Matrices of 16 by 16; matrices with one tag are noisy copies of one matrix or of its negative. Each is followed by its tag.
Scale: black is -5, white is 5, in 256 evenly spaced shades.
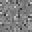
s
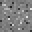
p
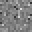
s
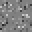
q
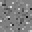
p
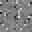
s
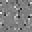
s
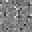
s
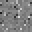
s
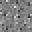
s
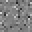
s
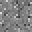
s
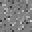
p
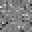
q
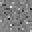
p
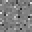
s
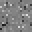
q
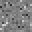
q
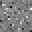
p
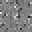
s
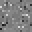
q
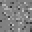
p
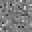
q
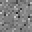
s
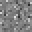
s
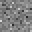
p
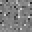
s
